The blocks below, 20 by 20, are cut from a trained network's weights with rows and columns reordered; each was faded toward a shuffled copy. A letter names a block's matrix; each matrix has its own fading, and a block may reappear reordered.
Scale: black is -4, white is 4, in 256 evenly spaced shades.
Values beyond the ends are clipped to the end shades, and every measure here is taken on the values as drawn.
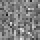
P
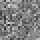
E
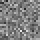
E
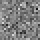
E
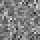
E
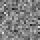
E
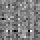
P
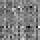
P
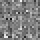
P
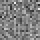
E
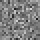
E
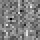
P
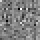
P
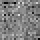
P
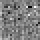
P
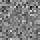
E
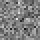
E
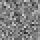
E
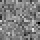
E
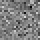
E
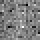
P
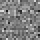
E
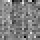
P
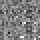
P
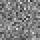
E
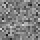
E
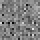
P
